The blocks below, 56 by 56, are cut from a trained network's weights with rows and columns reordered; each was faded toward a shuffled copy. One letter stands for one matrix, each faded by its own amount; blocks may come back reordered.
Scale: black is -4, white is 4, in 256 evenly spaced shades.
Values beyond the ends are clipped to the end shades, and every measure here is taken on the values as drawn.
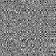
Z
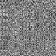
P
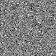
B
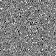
B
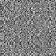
P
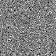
B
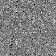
B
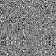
Z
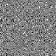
Z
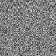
P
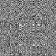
P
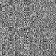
P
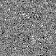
B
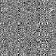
Z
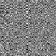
Z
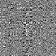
Z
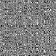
Z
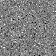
B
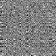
Z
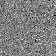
B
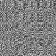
P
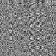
P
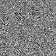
B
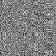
P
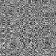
P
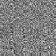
P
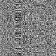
P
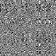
Z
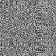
P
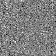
B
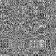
P
